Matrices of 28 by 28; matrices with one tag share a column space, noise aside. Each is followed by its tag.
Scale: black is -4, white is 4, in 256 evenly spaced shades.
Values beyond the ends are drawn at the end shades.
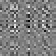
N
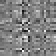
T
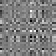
T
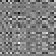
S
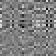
N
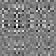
N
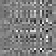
T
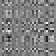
T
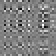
N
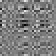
N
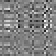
N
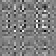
N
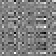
S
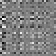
S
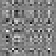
T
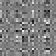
T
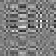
N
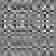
N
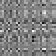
T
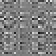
S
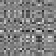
T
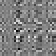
T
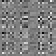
S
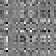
T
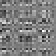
T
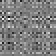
S
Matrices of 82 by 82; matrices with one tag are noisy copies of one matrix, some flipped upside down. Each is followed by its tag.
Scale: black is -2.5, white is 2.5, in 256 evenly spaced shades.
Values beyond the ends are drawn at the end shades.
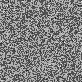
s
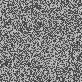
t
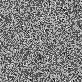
t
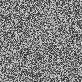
t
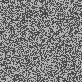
s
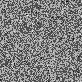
t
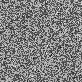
s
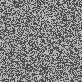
s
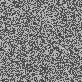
s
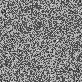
t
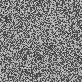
t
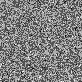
s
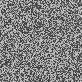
t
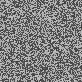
s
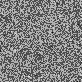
t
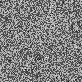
t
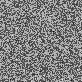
s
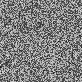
t
